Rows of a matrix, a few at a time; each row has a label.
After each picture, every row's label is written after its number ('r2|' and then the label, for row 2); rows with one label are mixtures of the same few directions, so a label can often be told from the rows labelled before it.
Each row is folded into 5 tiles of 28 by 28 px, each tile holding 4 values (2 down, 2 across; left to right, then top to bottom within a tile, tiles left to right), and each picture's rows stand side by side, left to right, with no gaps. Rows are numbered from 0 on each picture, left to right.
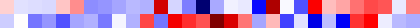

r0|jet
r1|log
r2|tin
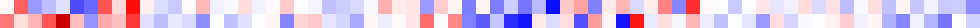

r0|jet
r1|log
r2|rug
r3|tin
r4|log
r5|log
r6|tin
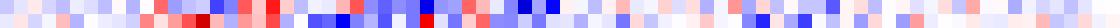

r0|log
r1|jet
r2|jet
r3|rug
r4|log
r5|tin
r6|log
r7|tin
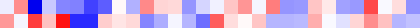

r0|tin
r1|rug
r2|jet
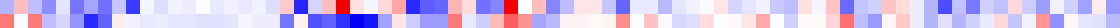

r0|tin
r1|log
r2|log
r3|jet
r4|log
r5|jet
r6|rug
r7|log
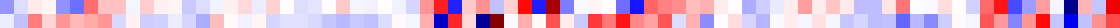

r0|jet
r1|rug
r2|log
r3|log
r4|jet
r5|rug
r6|log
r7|jet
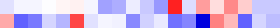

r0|rug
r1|tin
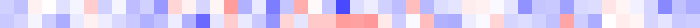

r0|jet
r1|jet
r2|log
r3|rug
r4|rug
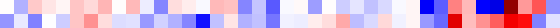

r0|tin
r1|jet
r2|tin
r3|jet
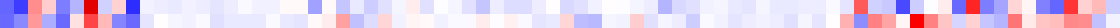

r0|jet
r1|rug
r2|tin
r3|log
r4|rug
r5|jet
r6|log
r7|jet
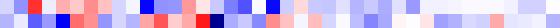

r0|tin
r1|rug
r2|tin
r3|rug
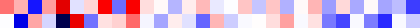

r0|log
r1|log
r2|tin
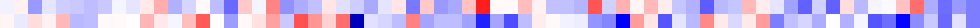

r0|tin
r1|jet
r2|rug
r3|log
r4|tin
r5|rug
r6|jet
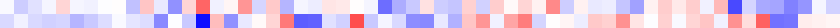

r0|log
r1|log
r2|rug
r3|tin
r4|jet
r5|tin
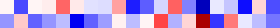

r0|log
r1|log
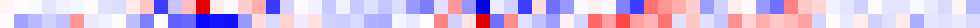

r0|rug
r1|log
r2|tin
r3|log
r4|jet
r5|jet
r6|log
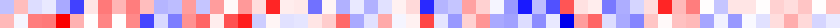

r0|jet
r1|tin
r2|tin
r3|rug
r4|rug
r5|tin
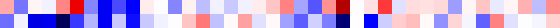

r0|jet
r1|tin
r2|log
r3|log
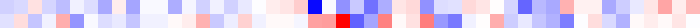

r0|log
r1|tin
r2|tin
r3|rug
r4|rug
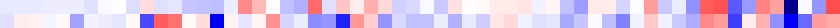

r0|rug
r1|rug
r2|tin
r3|tin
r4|jet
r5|jet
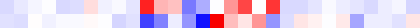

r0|jet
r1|rug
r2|rug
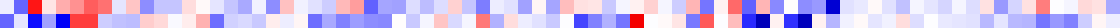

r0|tin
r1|rug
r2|jet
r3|log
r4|rug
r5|tin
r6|log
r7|log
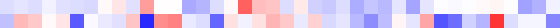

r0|rug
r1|rug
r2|tin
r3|rug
